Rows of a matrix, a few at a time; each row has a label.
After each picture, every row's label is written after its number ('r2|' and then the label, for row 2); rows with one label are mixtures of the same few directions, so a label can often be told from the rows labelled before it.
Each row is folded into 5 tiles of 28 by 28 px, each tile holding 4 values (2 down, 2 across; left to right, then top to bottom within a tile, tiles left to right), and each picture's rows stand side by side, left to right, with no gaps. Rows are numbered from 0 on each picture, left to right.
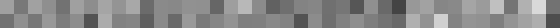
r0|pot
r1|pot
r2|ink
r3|ink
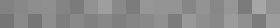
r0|pot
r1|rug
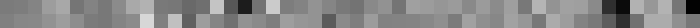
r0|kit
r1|pot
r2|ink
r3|rug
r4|kit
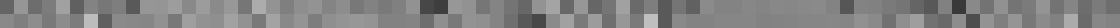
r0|pot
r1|rug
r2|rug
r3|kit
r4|pot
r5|rug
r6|rug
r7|pot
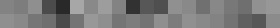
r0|kit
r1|kit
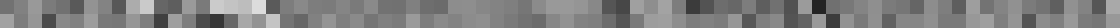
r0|ink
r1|rug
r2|ink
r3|kit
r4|kit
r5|rug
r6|ink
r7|ink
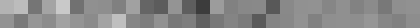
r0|kit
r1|kit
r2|rug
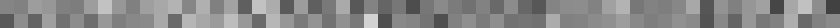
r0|pot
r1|rug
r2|pot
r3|ink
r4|kit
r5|pot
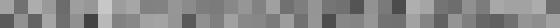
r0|pot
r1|ink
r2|ink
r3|rug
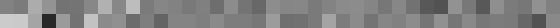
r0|ink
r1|ink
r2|ink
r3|kit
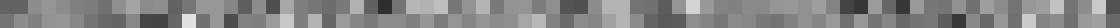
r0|kit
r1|ink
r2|pot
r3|kit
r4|kit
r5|rug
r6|kit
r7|ink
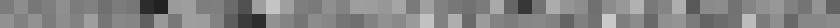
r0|pot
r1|kit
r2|rug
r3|pot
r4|ink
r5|ink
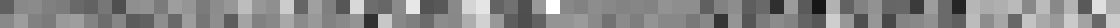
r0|rug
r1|pot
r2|pot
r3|kit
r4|ink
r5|ink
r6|ink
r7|rug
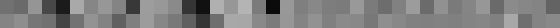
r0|kit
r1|kit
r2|pot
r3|pot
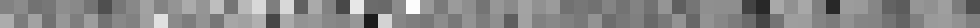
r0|pot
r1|ink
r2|pot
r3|pot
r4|rug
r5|kit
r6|kit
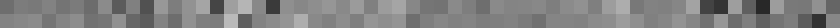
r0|rug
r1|pot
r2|ink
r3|kit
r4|kit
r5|kit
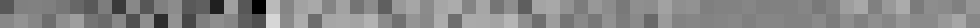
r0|rug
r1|ink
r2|rug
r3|rug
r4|pot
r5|rug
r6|kit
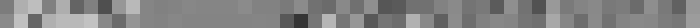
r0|rug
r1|rug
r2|ink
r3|ink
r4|ink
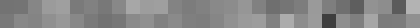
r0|kit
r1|kit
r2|ink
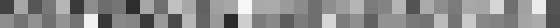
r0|pot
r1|pot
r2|ink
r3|ink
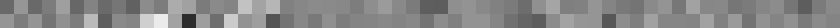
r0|pot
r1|ink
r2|pot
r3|kit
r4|ink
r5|pot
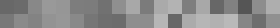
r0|kit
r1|rug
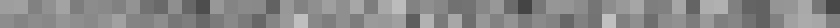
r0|kit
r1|kit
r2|ink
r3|pot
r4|ink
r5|kit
